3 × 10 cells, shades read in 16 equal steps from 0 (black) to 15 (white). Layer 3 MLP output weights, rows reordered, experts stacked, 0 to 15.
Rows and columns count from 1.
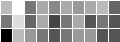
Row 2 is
7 13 6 10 4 7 10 5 7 5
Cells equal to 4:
1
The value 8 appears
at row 1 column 5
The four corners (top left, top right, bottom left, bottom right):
11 6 0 5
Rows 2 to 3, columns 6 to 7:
7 10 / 7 9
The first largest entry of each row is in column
2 2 2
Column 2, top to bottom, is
15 13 11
